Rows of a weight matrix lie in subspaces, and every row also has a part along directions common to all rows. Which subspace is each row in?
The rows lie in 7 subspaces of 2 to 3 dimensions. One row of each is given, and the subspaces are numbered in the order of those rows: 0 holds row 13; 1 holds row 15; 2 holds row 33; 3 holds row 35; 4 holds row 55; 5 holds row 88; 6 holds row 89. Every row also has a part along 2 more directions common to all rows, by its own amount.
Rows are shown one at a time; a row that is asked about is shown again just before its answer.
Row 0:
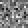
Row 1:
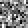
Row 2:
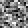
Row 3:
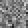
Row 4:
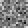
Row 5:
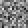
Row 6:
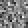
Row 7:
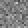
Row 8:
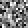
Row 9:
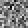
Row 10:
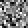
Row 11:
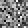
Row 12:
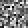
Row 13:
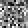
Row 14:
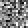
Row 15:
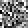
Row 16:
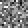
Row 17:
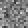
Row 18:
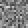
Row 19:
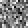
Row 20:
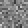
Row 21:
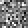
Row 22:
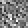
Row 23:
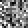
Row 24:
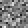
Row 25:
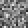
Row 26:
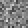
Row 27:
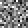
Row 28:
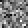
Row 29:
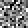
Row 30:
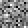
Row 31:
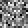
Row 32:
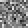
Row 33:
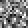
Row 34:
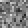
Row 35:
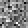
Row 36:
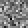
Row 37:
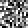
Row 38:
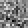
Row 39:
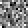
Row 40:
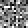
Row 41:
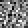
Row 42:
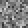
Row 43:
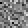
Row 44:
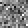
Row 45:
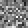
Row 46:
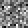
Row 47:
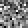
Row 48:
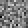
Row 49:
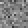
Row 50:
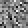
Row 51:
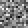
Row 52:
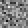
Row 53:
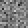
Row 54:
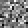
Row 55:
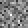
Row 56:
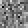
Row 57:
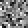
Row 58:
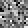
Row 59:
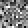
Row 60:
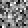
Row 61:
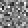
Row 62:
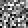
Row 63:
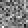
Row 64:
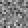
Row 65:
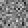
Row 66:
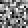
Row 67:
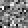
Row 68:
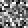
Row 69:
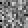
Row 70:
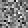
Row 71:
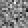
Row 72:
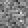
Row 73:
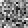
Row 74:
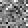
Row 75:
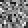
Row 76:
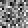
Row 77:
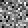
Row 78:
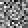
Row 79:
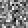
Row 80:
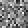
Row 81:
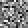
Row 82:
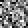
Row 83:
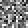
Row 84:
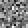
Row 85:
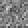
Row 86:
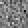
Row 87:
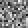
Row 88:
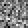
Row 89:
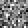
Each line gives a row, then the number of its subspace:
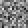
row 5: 2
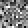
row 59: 1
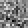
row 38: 5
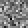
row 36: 3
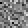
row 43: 6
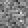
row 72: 0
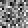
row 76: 0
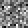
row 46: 5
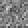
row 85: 5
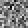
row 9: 6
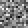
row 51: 2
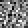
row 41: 5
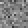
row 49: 6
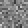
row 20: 3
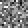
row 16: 4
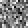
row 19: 5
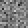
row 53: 2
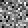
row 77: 4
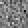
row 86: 6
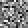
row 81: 4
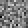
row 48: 0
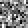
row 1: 1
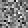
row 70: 4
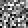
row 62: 1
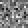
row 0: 2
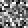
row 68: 0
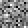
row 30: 3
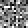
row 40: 1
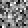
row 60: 2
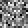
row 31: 1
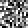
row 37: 0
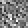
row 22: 3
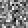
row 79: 3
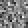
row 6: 0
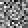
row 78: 6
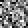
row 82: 0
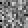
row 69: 4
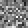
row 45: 1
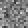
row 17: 6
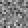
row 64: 3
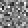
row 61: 1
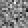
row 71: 6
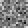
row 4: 5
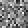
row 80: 0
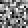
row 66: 2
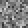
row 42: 3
